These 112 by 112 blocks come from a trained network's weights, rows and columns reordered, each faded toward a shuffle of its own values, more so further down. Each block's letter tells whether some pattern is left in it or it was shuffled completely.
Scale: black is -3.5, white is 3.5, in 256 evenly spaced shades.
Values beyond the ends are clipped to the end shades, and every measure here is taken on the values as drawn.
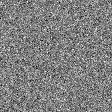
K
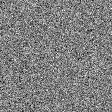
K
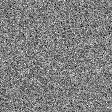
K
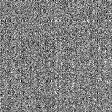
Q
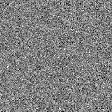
Q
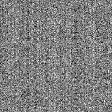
Q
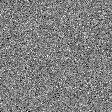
K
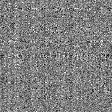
Q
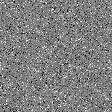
K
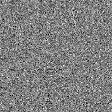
Q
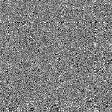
Q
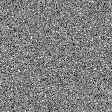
K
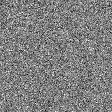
K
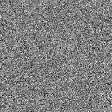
Q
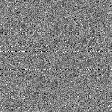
Q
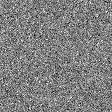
K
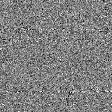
Q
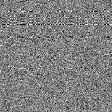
Q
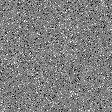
K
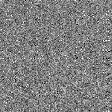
Q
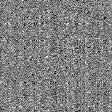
Q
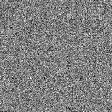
Q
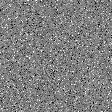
K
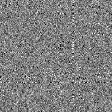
Q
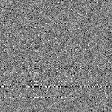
Q
